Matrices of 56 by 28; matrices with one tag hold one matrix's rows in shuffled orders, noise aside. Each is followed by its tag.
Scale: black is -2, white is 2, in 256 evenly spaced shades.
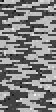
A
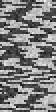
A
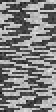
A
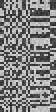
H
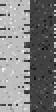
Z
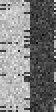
Z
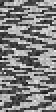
A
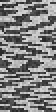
A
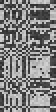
H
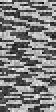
A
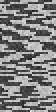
A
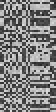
H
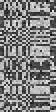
H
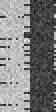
Z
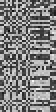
H
